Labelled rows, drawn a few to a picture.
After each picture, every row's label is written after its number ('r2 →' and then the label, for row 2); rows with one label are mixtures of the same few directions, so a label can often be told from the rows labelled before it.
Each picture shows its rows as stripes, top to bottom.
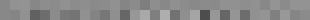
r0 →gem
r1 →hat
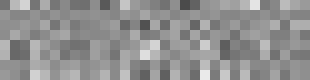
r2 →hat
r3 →gem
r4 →gem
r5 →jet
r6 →gem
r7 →gem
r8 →hat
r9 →hat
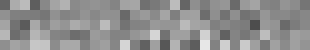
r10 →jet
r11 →hat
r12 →hat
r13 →gem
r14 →hat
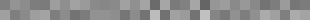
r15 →gem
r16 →gem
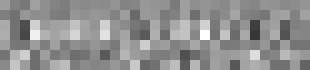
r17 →jet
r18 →jet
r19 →hat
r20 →hat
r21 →gem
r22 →hat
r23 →jet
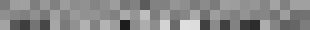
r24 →gem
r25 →gem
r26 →hat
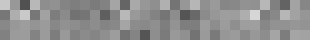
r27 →jet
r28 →hat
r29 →hat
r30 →gem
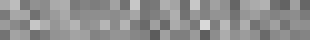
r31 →jet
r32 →jet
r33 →hat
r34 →gem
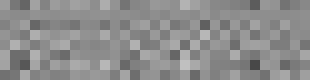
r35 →hat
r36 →hat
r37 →hat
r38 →hat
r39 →jet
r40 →jet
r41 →hat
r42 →jet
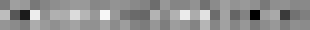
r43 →gem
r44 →hat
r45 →hat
